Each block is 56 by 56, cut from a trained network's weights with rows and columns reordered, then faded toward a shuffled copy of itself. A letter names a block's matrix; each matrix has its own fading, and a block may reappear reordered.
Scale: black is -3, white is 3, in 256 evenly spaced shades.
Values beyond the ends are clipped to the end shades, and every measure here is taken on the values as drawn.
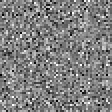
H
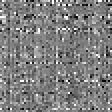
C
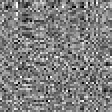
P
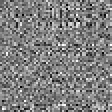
P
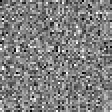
H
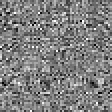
P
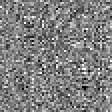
H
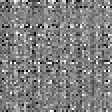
C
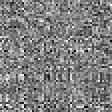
P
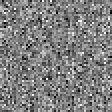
H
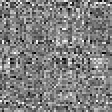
P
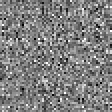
H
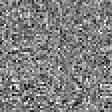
H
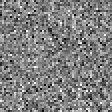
H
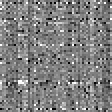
C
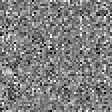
H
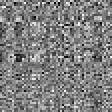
P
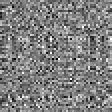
P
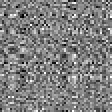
P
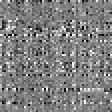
C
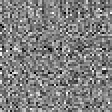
P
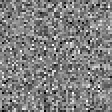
H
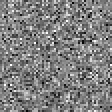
H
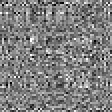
P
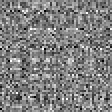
P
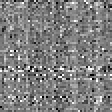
C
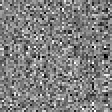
H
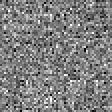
H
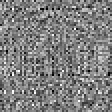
P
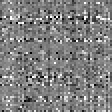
C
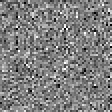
H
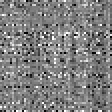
C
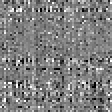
C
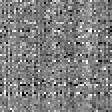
C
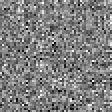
H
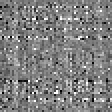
C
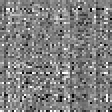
C
